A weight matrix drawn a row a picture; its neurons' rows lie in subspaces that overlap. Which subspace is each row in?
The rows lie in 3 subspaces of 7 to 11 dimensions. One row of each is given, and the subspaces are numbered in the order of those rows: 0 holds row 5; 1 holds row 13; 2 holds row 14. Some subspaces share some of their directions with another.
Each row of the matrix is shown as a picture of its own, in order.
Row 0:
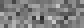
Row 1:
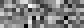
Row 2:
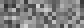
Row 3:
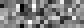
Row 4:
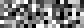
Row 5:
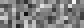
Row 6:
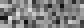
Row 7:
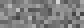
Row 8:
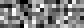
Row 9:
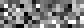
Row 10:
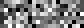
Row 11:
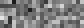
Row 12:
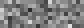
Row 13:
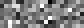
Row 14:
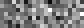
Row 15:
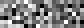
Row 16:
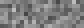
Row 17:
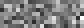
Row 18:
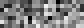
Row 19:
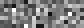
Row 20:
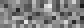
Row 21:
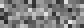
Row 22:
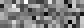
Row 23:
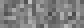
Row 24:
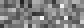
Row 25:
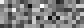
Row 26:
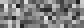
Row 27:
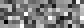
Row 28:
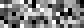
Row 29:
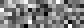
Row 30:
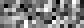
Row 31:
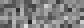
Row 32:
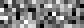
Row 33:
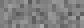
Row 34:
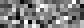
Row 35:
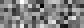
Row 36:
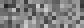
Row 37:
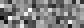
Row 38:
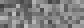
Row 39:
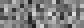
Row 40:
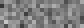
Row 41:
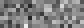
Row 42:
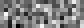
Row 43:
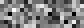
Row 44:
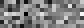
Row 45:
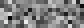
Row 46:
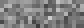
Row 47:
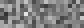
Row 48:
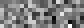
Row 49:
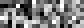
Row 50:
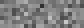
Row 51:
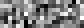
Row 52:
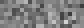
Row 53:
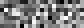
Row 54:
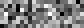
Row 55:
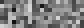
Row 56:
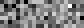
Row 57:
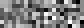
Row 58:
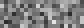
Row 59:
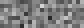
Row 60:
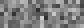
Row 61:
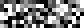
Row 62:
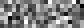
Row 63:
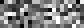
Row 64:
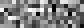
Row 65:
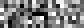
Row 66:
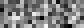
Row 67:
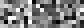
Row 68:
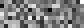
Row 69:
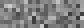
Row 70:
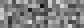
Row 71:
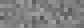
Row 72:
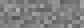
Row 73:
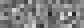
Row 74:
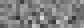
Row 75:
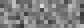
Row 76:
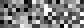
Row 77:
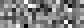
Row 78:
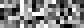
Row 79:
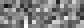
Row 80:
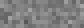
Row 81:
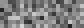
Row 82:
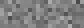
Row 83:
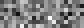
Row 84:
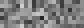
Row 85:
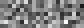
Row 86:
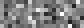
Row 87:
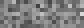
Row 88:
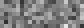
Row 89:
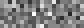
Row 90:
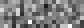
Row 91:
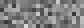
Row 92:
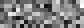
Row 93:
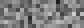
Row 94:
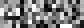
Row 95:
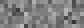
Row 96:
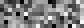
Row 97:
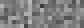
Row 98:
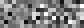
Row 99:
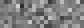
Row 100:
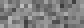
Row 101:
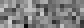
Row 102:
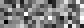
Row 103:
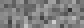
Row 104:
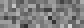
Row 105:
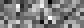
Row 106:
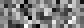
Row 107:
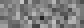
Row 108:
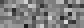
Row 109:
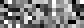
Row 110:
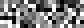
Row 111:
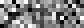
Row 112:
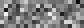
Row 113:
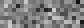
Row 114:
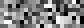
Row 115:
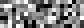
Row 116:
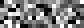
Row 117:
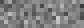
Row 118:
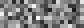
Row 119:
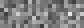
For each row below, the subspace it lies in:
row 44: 2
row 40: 1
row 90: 1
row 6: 1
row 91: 0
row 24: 1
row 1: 1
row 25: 2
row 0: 1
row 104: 0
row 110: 0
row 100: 1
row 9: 2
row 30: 2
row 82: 1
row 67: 2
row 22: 2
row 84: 1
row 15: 2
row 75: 1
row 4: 2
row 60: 1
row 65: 1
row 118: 1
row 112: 2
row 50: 0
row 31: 1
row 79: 2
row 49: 1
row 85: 2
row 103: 1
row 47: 2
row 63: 2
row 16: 2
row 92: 2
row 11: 1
